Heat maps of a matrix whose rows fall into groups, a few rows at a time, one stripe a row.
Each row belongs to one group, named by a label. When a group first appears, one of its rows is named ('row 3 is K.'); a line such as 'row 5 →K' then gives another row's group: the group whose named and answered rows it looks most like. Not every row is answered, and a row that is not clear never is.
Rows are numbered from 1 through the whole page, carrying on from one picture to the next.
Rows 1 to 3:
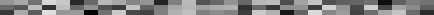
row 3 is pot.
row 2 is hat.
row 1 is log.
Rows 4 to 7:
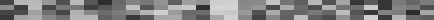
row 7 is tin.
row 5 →hat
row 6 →tin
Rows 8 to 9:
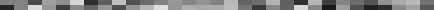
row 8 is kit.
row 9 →tin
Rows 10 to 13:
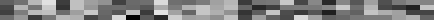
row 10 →tin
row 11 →tin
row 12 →tin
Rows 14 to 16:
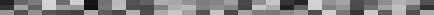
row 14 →pot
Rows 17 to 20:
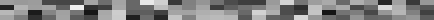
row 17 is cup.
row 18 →pot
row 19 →kit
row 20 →kit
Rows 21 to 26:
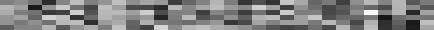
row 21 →cup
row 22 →kit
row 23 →cup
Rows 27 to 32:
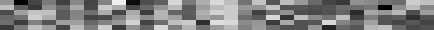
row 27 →kit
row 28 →kit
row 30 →tin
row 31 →hat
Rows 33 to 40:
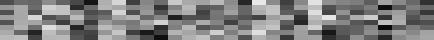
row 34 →log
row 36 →cup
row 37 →pot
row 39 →kit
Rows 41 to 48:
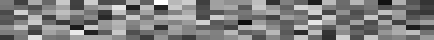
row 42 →log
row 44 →hat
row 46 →log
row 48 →tin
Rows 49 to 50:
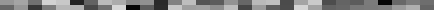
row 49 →log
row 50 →kit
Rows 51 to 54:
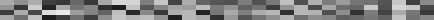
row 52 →hat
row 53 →log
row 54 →cup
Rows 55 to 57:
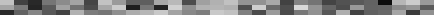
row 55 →kit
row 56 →kit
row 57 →tin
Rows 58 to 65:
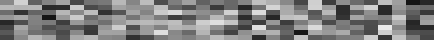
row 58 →log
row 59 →cup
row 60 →hat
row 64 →pot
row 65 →tin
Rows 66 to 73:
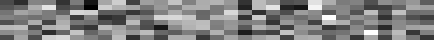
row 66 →pot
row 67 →pot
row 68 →tin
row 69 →hat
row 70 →hat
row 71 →kit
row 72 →cup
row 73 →log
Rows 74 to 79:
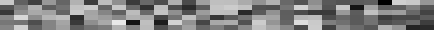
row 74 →kit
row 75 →tin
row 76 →tin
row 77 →log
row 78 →log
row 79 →log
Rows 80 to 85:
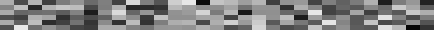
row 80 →hat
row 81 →kit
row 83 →pot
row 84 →hat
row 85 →pot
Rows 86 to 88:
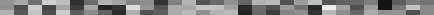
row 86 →log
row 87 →hat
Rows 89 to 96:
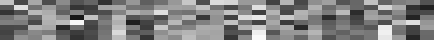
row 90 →pot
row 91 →tin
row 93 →kit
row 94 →pot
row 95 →pot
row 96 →pot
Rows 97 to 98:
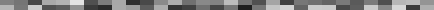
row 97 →kit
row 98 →cup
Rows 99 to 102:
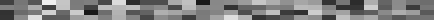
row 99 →log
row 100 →cup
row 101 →pot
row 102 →tin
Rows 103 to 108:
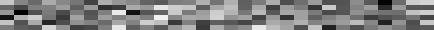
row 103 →kit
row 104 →hat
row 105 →kit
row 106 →tin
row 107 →cup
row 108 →log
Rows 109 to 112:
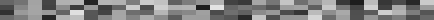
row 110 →hat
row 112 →cup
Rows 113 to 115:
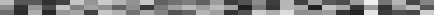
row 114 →hat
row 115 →cup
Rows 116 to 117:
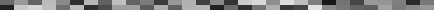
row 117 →pot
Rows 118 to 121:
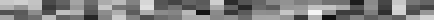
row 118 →cup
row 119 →cup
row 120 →cup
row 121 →kit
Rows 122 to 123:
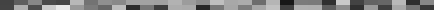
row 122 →tin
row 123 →log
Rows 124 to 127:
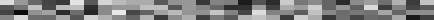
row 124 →cup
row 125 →cup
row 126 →pot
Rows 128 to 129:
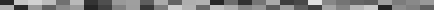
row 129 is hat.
